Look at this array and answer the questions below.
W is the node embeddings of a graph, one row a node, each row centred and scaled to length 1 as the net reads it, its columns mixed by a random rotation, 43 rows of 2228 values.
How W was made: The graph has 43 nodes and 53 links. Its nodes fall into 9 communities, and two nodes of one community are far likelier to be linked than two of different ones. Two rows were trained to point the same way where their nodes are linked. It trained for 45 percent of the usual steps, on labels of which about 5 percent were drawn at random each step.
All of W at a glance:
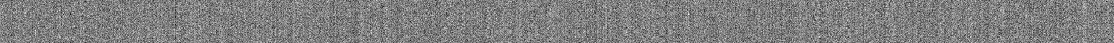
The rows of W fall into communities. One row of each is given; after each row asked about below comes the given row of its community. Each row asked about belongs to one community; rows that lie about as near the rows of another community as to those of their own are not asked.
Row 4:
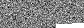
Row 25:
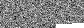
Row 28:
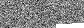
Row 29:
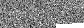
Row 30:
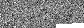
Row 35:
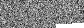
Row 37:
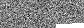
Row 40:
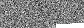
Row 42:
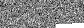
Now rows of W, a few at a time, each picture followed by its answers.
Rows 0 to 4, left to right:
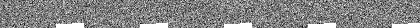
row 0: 35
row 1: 42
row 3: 25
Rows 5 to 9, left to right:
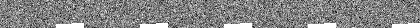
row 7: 28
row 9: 37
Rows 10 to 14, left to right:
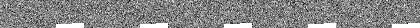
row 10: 37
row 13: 40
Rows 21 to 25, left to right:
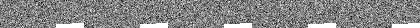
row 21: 40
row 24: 35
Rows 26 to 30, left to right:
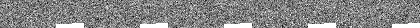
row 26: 4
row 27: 28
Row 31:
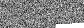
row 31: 42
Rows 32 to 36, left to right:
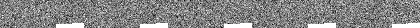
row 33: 30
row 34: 29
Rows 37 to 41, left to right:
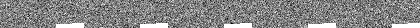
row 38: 37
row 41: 29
